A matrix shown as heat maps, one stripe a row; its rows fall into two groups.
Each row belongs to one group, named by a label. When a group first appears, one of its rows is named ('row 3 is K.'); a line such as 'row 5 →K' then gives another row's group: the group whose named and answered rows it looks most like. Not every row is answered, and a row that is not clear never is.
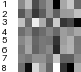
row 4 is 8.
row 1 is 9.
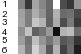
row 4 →9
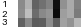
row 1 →9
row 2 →9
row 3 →8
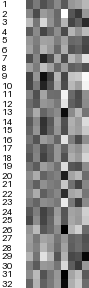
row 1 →8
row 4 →8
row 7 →8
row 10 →8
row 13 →9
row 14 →8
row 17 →8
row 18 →8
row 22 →9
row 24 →8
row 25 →8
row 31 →9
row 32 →9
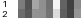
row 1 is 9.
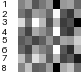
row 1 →9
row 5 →8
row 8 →9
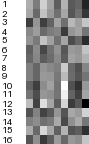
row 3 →8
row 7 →8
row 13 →8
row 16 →8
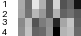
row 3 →9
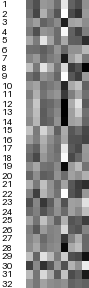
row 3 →9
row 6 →8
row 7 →9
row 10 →9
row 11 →9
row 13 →9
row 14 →9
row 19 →9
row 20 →8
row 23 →8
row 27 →9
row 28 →9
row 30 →8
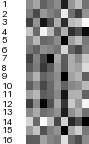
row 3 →8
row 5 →9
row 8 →8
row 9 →9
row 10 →8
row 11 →9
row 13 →9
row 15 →9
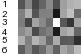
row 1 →8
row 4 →9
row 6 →8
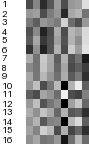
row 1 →8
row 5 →8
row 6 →8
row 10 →9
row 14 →9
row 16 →9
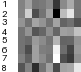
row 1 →9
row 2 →9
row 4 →8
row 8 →8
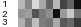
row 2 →9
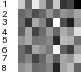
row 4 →8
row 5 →9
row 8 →9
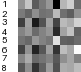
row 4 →9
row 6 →8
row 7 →9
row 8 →8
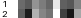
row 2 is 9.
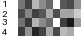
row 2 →8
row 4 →8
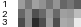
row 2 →8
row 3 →8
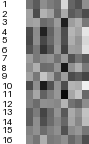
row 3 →9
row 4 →8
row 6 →8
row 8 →9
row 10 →8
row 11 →9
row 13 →8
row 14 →8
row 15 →9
